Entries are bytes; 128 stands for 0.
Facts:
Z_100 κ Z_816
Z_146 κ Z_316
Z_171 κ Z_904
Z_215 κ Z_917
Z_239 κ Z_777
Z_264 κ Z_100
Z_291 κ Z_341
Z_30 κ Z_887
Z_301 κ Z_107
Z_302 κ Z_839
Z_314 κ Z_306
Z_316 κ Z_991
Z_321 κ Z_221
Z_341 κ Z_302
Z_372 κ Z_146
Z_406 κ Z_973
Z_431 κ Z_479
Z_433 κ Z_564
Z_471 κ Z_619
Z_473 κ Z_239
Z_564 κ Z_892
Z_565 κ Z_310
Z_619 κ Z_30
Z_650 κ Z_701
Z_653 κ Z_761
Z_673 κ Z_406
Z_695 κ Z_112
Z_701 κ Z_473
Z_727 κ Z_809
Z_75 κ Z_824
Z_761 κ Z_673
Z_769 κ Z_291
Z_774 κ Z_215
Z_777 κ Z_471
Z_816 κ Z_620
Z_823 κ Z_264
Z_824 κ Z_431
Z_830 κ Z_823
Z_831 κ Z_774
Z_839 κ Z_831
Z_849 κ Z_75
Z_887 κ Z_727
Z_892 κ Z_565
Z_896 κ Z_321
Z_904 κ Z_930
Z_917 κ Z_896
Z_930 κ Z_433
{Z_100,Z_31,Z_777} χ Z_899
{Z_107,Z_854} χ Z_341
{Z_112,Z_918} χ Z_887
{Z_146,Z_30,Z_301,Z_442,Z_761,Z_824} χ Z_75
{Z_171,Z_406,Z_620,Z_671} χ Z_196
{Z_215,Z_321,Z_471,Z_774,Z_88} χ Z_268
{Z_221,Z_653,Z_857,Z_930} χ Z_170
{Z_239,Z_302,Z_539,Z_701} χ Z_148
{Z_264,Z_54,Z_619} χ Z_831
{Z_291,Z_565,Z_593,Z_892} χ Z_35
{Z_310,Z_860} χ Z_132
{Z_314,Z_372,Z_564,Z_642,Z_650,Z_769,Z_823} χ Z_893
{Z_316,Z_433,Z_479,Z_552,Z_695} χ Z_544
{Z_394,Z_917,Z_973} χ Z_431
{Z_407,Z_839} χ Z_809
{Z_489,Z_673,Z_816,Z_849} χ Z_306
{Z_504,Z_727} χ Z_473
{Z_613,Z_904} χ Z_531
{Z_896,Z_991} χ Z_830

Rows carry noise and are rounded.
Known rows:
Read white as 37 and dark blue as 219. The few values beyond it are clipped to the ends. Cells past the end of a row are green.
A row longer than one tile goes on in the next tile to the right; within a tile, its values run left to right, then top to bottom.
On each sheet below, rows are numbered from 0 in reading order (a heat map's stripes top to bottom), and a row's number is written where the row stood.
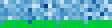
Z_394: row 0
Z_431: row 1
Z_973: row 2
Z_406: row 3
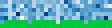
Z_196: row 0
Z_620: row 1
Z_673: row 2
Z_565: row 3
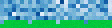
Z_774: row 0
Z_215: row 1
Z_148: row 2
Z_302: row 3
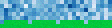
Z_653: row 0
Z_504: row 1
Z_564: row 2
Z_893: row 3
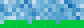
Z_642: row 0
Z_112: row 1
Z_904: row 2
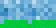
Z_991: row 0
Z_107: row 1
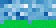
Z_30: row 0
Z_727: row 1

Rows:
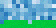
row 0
Z_899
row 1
Z_593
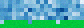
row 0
Z_695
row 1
Z_823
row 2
Z_316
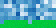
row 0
Z_887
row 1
Z_146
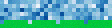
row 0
Z_896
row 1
Z_268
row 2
Z_442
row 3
Z_341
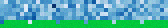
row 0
Z_777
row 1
Z_544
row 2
Z_830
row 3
Z_824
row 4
Z_88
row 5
Z_539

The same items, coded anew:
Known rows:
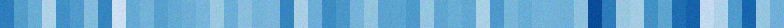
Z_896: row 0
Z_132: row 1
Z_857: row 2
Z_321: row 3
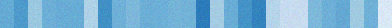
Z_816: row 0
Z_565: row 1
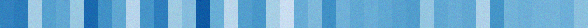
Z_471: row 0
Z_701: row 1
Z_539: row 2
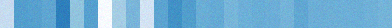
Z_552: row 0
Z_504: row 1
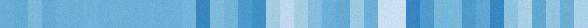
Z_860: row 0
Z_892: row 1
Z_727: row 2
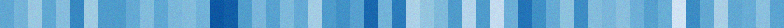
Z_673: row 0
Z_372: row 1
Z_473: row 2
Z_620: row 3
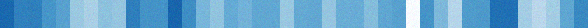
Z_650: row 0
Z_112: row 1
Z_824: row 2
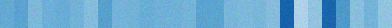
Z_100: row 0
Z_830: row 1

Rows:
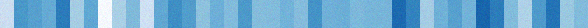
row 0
Z_316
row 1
Z_839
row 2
Z_215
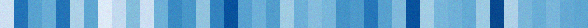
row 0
Z_433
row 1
Z_642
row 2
Z_930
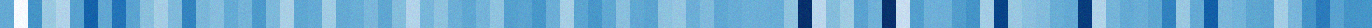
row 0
Z_75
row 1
Z_991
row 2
Z_306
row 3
Z_777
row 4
Z_171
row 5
Z_904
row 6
Z_893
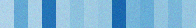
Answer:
Z_291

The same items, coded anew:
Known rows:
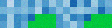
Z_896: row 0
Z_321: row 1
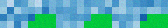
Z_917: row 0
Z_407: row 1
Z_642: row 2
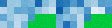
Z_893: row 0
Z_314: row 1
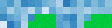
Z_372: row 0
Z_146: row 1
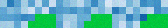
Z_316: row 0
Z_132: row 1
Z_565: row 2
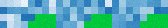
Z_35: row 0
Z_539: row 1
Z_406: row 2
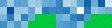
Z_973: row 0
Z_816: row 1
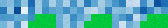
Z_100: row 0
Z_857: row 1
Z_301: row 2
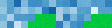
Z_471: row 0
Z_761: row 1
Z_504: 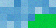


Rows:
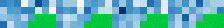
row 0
Z_75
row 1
Z_830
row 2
Z_431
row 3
Z_930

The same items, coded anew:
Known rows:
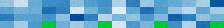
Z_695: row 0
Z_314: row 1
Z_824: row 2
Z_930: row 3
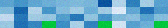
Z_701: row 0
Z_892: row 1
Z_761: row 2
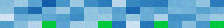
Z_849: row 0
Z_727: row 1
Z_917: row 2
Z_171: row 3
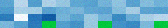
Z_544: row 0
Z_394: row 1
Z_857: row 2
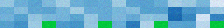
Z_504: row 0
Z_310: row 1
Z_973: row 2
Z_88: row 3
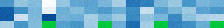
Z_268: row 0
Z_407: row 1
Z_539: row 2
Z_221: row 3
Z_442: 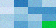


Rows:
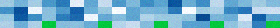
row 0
Z_302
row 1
Z_471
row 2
Z_30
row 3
Z_893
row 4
Z_831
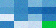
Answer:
Z_816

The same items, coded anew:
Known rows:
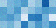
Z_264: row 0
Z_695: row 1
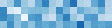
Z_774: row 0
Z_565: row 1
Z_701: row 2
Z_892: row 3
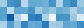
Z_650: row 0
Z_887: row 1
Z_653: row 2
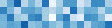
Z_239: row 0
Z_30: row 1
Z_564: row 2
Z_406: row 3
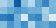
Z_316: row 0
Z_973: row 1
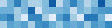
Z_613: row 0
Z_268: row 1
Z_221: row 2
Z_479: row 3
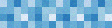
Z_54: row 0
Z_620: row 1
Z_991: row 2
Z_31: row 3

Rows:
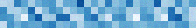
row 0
Z_88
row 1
Z_473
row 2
Z_306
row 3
Z_830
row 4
Z_727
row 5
Z_619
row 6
Z_341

